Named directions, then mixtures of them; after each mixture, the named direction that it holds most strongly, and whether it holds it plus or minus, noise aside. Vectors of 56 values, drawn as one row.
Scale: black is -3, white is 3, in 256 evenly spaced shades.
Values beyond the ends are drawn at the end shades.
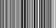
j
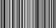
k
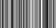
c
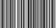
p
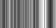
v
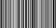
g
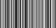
p, minus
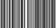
k, plus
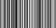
p, minus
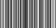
k, minus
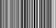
j, plus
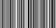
p, plus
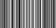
c, plus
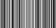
k, plus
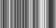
v, plus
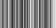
j, plus
